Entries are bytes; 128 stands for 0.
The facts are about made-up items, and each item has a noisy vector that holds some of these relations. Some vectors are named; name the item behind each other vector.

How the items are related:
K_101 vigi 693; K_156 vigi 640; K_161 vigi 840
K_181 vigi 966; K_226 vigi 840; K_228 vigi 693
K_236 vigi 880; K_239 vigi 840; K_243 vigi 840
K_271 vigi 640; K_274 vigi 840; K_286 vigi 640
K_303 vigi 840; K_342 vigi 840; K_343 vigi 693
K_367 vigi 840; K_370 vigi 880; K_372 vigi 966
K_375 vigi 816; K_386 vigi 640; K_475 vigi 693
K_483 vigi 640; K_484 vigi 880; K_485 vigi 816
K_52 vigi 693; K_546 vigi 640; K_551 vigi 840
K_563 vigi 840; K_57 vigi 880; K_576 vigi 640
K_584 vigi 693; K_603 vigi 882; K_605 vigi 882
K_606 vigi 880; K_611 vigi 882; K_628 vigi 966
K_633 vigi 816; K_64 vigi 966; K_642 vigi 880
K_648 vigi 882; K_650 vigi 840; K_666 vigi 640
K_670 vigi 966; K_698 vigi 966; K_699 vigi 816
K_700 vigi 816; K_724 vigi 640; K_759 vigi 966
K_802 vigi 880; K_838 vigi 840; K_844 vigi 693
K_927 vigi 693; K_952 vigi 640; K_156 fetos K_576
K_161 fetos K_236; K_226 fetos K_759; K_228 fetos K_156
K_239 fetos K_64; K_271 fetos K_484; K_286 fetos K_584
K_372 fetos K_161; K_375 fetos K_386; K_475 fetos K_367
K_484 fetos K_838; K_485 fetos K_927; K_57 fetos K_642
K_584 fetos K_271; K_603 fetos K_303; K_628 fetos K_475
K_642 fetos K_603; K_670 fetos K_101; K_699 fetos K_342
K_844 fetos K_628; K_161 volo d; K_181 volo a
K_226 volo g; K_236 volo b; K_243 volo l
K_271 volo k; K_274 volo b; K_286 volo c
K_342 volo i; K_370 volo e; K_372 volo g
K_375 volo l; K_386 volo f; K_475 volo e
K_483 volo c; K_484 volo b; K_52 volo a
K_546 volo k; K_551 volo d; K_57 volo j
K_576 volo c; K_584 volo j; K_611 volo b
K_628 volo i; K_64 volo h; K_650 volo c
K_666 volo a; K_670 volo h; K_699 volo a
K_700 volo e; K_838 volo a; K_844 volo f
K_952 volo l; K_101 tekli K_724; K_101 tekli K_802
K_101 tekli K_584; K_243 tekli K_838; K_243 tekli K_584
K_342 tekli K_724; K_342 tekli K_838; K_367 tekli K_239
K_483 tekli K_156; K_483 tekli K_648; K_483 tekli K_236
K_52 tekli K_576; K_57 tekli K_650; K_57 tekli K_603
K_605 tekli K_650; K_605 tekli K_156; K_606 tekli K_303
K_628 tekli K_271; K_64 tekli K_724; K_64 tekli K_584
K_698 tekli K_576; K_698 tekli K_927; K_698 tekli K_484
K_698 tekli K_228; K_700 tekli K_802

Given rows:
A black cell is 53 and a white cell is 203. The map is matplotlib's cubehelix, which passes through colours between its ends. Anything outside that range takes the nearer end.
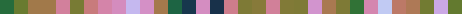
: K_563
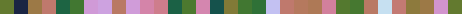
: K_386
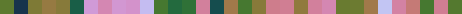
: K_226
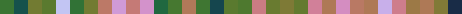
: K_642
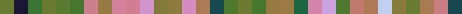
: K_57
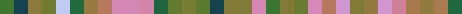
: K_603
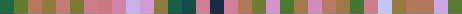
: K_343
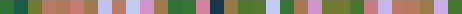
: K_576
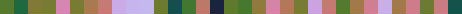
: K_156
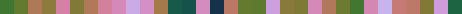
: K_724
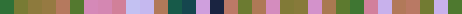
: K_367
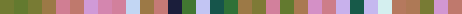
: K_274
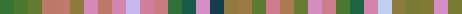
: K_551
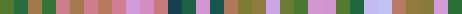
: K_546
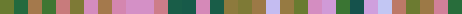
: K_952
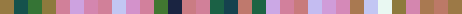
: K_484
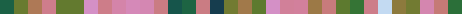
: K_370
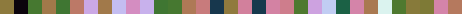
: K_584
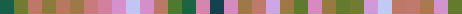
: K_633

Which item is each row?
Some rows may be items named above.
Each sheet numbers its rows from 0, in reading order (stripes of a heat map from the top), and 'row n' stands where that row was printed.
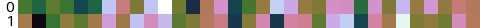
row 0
K_628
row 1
K_584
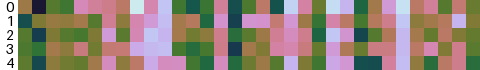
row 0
K_271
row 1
K_64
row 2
K_699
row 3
K_485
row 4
K_666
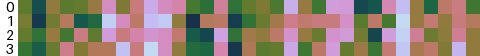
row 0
K_666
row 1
K_844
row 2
K_243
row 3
K_650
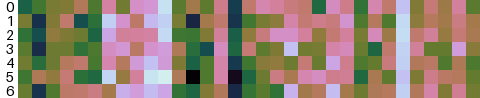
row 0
K_670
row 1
K_844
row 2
K_372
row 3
K_342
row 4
K_161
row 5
K_475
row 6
K_286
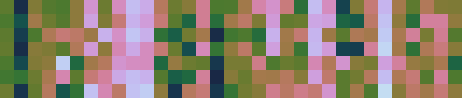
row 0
K_699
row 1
K_52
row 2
K_286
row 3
K_838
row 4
K_603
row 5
K_239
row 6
K_844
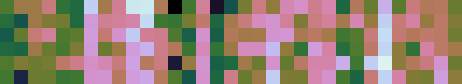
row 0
K_475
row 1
K_372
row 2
K_700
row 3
K_181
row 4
K_236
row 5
K_342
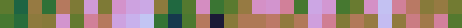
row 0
K_375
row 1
K_228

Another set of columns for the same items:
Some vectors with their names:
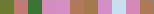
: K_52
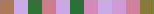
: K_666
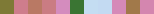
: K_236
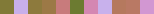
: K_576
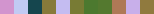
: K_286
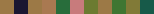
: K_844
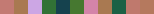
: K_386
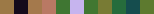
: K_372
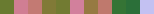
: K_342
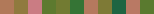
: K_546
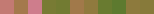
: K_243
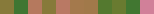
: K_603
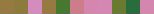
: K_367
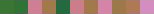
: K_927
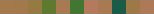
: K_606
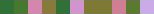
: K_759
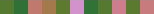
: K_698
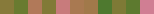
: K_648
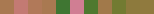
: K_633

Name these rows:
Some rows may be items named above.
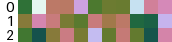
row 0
K_838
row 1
K_342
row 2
K_628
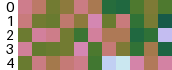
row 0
K_239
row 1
K_485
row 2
K_342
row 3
K_57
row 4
K_236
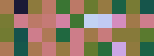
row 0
K_844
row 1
K_236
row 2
K_475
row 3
K_670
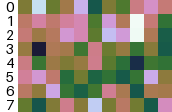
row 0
K_484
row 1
K_551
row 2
K_161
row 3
K_844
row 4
K_226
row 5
K_271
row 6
K_386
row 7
K_628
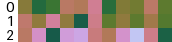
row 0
K_228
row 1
K_700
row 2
K_699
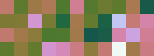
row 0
K_375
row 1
K_64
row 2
K_584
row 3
K_181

